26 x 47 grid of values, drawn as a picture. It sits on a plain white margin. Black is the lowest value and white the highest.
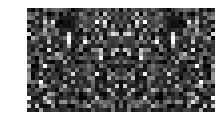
The left and right halves mirror each other. No overall slope runs across the table. There are no regular stripes. No seam splits the table. The values are skewed, with a long tail toward high values. On average the colour sits 30% of the way up the scale.
